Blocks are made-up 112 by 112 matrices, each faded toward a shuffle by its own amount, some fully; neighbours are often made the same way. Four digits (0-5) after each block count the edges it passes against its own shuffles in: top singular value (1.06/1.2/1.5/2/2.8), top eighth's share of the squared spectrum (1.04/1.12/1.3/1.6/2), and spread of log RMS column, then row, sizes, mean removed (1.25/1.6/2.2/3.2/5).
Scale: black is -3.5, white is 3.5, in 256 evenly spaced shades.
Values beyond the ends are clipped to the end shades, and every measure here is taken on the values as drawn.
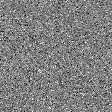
1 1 0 0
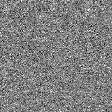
3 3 1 1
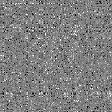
4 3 2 2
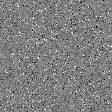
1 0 1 0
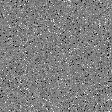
0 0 1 0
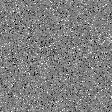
2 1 0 0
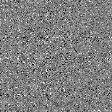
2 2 2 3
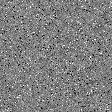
0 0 0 0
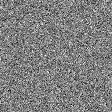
0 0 0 0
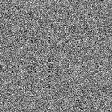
3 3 1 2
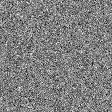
0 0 0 0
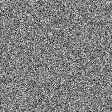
2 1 0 0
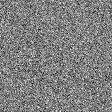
0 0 0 0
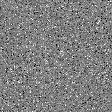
3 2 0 0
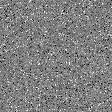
1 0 0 0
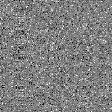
4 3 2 1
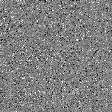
3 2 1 1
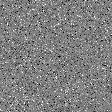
0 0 0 0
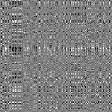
5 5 4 4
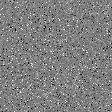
2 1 1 0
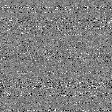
2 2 0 4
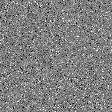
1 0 0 1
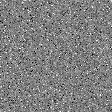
0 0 0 0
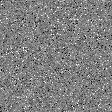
0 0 0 0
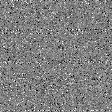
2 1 0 3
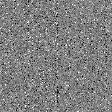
1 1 2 0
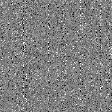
2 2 3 0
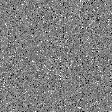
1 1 2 1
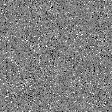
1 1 2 1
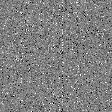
2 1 2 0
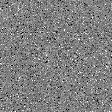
3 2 1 1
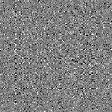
5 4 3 3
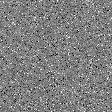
1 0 0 0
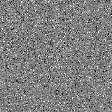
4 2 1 1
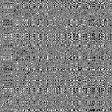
5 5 3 4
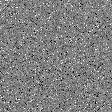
1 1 0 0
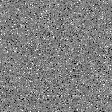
3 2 0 0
